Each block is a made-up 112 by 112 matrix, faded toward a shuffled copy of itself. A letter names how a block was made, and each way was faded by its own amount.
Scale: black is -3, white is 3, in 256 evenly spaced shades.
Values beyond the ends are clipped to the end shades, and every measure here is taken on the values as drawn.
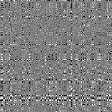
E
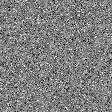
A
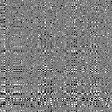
E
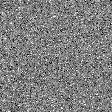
A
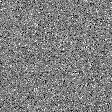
A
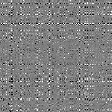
E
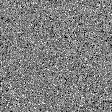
A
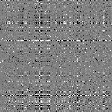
E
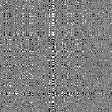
E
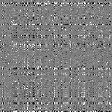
E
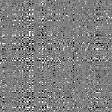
E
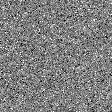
A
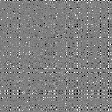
E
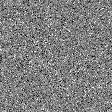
A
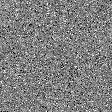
A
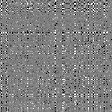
E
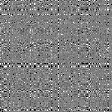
E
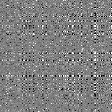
E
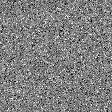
A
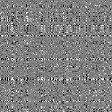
E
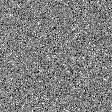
A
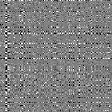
E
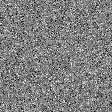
A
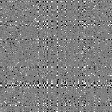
E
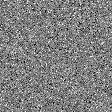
A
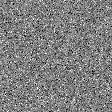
A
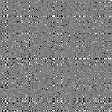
E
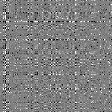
E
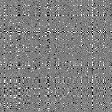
E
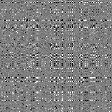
E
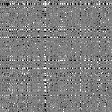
E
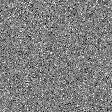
A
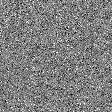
A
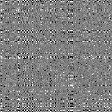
E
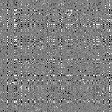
E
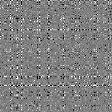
E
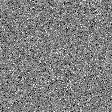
A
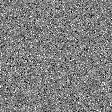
A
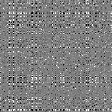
E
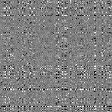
E
